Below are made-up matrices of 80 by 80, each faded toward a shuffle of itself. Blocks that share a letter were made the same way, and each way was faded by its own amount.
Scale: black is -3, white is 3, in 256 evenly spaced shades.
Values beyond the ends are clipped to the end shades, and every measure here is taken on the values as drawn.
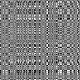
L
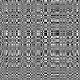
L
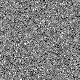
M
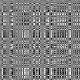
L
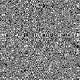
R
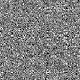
R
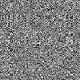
R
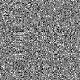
R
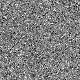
M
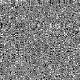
R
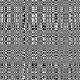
L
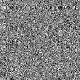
R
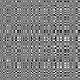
L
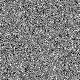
M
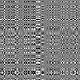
L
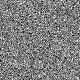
M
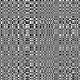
L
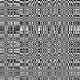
L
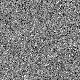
M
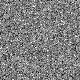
M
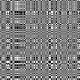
L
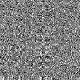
R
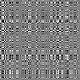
L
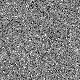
M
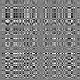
L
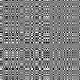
L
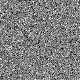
M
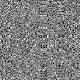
R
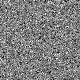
M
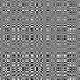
L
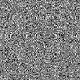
R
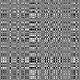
L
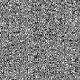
R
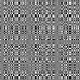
L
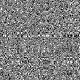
R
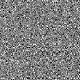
R
